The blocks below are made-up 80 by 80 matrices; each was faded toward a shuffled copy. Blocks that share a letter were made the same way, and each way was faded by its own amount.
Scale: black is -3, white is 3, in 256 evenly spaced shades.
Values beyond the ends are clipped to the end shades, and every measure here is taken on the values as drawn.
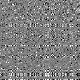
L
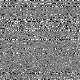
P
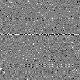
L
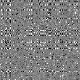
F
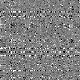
L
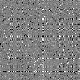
F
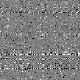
L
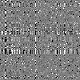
F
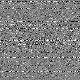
P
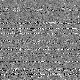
P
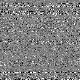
P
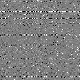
L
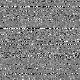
P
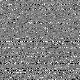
P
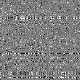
L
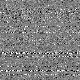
P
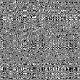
L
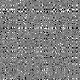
F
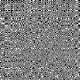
L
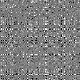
F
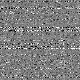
P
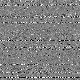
P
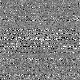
P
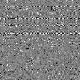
L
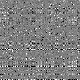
L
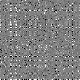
F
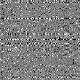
L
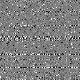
L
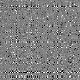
F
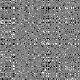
F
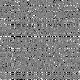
L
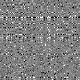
L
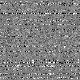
P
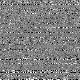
P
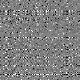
L
